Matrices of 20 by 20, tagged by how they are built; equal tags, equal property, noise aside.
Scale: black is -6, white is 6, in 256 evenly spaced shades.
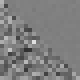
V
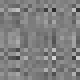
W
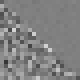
V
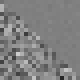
V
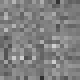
W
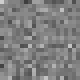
W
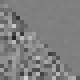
V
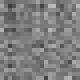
W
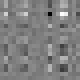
W
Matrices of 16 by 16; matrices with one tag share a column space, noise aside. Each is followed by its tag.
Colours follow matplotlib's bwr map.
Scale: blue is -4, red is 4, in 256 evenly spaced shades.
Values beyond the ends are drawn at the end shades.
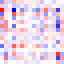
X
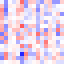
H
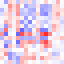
H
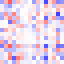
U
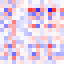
X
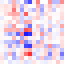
H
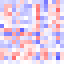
H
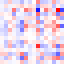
X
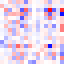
X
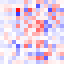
X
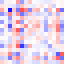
X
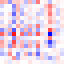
H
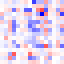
X
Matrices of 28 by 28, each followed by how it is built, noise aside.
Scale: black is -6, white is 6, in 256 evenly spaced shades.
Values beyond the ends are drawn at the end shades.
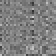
low rank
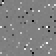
sparse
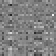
low rank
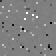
sparse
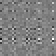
low rank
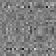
low rank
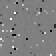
sparse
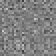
low rank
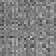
low rank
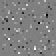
sparse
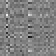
low rank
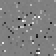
sparse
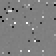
sparse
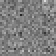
low rank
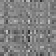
low rank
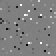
sparse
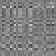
low rank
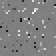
sparse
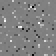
sparse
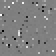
sparse
